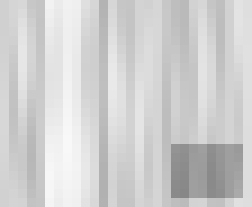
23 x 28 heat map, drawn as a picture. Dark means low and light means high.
Roughest part: bottom right. Average level on the scale: 80%. Odd patch: lower, in the bottom right. Ninth with the lowest average: bottom right.
